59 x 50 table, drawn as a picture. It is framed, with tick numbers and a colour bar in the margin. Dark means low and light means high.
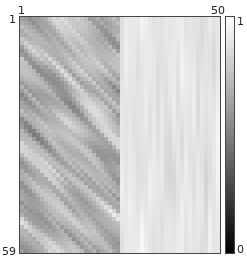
It is made of 1 by 2 panels. Panel 1,1: high, slanting down to the right. Panel 1,2: very high, streaked downward, faint in contrast.
